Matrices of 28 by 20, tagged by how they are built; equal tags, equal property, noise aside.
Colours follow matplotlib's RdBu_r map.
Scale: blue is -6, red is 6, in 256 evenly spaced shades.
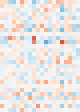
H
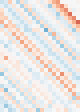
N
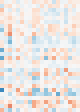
H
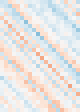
N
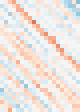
N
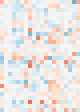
H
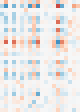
H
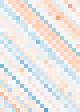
N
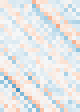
N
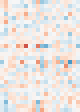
H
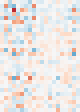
H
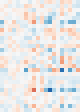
H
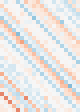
N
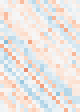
N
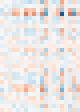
H
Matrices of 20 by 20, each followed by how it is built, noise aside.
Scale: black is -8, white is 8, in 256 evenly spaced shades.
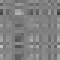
low rank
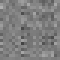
low rank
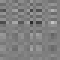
low rank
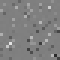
sparse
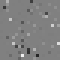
sparse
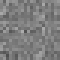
low rank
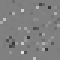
sparse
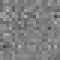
low rank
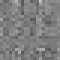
low rank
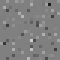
sparse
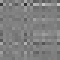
low rank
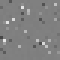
sparse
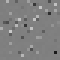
sparse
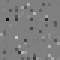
sparse
